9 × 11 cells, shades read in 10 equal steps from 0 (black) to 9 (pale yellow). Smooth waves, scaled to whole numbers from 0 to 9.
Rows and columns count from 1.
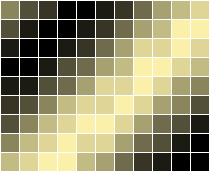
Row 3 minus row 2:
-2 -1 0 1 1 2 2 2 1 0 -1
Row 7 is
3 5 7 8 9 9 8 6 4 3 1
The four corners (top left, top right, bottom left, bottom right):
5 8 7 0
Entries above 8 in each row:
0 2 1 2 1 1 2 1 2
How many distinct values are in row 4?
8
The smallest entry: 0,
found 11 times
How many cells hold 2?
6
